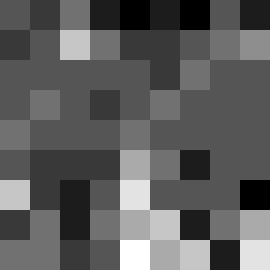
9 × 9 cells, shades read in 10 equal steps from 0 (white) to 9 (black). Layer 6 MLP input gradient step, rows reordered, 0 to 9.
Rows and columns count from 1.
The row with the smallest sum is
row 9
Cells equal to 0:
1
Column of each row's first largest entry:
5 1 6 4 2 7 9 3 8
